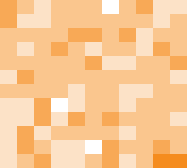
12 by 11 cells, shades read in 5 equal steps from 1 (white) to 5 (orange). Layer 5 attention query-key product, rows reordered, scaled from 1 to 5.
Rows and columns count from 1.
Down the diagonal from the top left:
4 2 3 4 3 3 3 2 3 3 3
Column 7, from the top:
1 3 3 3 2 3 3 3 4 3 4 4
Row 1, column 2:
3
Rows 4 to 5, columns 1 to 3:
3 2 3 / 3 3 3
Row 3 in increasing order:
2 3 3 3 3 3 3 3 4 4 4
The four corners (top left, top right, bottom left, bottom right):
4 2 2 5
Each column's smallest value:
2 2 2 1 2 1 1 2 2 2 2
